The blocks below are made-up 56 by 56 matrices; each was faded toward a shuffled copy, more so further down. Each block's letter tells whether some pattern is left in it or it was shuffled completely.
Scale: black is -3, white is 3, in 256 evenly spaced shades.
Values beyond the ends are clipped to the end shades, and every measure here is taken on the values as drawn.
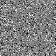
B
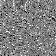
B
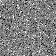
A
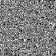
B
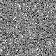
B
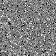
B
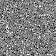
A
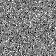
A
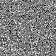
B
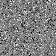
A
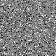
B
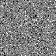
B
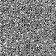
B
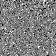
A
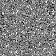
B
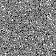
B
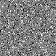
B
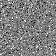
B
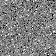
A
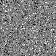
A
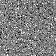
A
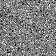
A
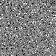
B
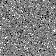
A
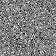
B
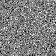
B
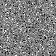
B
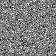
B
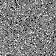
A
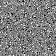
A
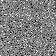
A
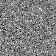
B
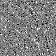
A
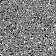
A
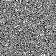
A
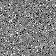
B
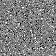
A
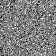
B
